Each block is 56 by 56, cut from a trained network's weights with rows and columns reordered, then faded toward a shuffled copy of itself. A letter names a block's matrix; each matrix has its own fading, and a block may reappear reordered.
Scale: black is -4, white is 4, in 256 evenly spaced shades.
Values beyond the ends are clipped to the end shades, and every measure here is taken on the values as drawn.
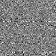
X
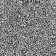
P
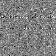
X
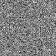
P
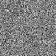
P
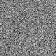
P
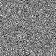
P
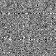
X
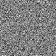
P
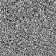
P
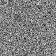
P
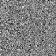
P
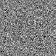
P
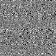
X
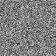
P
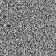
P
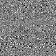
X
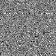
X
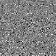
X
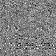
X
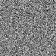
P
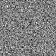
P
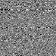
X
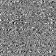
X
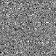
X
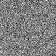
P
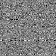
X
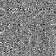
X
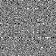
X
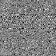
X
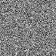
P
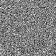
P
